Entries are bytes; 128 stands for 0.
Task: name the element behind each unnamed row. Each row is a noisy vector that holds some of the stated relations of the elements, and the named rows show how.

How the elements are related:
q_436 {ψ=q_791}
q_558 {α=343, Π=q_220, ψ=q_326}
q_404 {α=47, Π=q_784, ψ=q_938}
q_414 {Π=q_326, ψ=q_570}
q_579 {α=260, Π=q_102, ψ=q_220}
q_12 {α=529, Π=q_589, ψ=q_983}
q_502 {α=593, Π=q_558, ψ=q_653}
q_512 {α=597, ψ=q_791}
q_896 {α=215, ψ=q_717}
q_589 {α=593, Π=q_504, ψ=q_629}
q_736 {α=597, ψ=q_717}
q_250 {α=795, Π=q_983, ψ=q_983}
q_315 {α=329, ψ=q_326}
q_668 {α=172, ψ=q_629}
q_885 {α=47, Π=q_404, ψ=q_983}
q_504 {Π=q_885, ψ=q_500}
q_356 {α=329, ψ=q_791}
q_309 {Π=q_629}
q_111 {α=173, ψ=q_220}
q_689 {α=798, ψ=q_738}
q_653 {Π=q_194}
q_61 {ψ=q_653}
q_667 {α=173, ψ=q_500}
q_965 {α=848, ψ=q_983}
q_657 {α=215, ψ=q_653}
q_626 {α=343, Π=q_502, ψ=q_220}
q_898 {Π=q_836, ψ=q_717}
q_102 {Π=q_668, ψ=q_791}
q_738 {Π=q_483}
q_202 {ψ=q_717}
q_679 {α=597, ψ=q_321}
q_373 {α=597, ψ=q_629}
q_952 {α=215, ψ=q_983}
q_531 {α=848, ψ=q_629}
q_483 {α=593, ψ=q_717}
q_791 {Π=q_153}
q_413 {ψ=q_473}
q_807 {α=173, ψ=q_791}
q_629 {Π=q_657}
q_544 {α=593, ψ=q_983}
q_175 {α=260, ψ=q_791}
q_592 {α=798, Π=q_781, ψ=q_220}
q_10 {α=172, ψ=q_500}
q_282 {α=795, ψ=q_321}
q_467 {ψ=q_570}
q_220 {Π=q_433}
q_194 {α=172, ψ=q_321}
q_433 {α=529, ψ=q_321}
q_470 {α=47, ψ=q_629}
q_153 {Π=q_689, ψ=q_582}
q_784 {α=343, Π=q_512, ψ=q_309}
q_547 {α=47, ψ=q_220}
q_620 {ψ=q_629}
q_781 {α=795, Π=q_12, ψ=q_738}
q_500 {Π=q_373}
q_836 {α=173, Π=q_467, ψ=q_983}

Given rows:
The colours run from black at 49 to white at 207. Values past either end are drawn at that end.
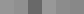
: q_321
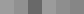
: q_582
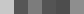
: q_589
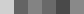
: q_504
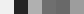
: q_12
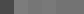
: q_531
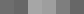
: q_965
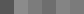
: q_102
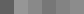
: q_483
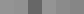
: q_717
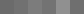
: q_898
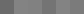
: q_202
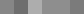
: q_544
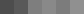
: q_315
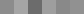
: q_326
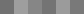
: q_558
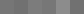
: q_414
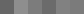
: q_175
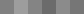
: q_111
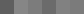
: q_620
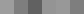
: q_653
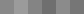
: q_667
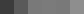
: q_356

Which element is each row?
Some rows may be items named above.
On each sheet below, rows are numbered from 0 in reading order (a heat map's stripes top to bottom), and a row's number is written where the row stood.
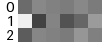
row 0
q_153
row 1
q_781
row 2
q_502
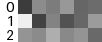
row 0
q_194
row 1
q_781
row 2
q_836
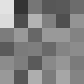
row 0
q_592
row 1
q_885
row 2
q_220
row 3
q_470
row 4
q_791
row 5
q_250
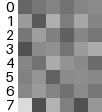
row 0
q_547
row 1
q_250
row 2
q_807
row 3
q_433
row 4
q_952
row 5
q_629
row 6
q_667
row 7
q_885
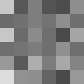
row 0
q_589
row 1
q_898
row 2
q_404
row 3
q_579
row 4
q_250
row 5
q_784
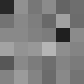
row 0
q_668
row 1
q_626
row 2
q_512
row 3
q_983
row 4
q_102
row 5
q_111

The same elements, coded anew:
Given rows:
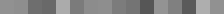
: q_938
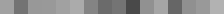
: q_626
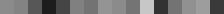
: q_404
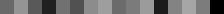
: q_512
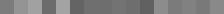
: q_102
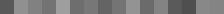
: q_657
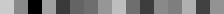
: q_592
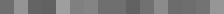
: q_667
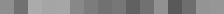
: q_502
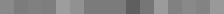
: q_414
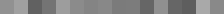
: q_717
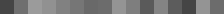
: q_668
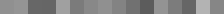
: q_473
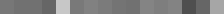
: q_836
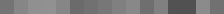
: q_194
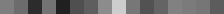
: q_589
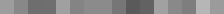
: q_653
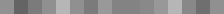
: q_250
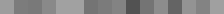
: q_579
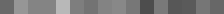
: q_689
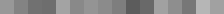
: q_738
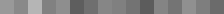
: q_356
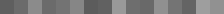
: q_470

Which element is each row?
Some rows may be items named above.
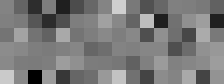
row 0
q_589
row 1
q_784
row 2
q_326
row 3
q_547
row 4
q_414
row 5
q_592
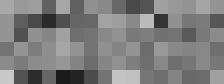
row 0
q_791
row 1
q_885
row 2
q_544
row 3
q_282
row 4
q_315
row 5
q_12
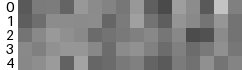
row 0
q_629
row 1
q_531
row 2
q_194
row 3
q_315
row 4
q_175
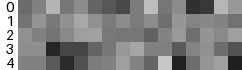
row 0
q_433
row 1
q_282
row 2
q_898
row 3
q_504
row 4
q_784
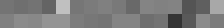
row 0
q_836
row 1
q_483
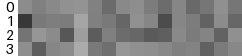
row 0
q_315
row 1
q_373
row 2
q_807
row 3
q_965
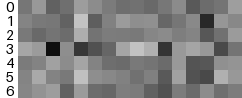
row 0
q_111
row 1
q_983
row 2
q_952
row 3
q_781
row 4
q_558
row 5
q_220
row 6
q_175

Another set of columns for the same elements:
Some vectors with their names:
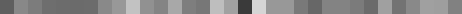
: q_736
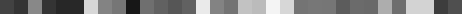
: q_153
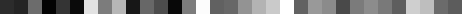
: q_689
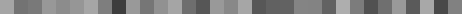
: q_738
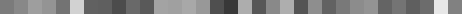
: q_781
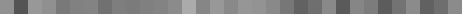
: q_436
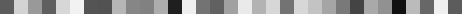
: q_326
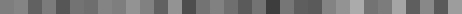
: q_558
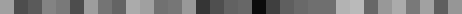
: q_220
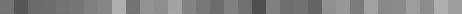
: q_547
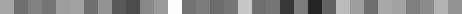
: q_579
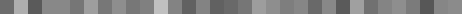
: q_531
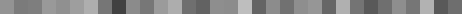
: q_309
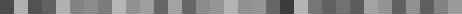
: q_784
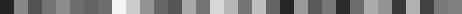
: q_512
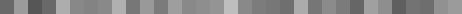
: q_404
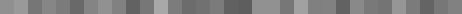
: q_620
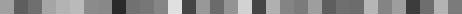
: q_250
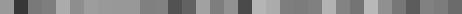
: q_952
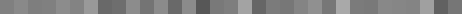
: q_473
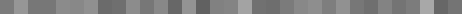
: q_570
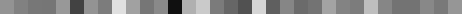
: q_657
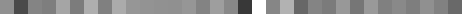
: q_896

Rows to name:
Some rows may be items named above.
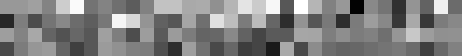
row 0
q_414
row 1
q_512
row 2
q_111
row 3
q_194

